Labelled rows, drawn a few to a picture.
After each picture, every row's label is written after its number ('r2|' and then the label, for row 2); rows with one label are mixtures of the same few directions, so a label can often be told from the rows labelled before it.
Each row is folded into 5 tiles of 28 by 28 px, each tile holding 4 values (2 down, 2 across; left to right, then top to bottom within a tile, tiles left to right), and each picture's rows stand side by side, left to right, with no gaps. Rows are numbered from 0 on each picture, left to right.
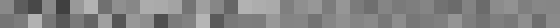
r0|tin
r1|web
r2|tin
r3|tin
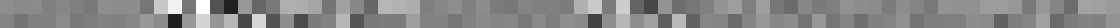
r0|web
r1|tin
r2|web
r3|tin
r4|tin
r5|tin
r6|web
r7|web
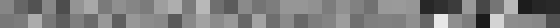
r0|tin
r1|tin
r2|web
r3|web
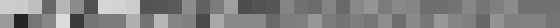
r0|web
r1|web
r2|tin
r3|web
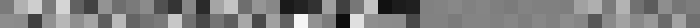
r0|tin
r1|tin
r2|web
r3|tin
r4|tin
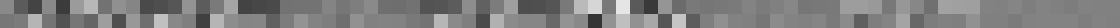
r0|tin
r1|web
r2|web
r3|web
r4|tin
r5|web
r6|web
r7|tin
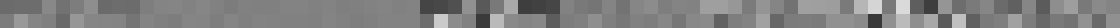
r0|web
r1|tin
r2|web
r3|web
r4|tin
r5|web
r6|tin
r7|tin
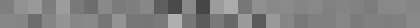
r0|tin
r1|tin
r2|web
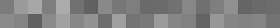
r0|tin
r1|web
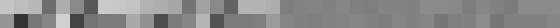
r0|web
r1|web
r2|tin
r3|web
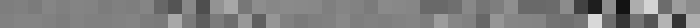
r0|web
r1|tin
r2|web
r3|web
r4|tin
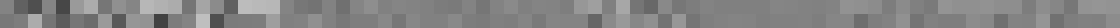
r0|tin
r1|web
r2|tin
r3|tin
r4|tin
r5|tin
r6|web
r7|web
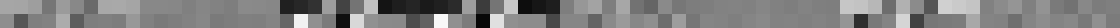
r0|web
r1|web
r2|web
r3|web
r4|tin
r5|tin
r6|web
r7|tin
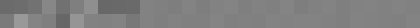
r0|web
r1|tin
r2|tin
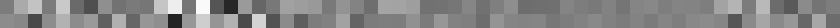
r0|tin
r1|tin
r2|web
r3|web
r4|tin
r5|tin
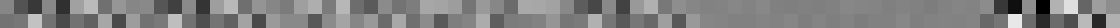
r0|tin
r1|tin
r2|tin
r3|web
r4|tin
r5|tin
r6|web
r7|tin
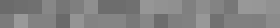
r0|web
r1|web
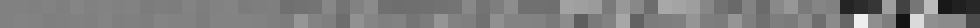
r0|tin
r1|web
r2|web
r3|web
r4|web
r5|tin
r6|web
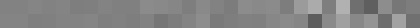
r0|tin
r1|web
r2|tin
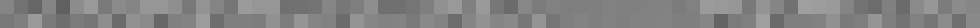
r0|tin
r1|web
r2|web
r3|tin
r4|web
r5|web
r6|tin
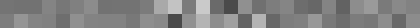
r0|web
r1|tin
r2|tin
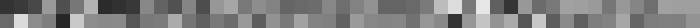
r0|web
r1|tin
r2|web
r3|tin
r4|web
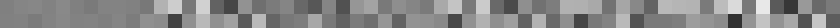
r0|tin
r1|tin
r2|tin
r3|tin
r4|web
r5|tin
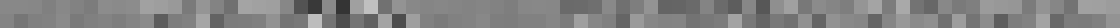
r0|web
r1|web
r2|tin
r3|web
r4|web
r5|tin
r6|tin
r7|web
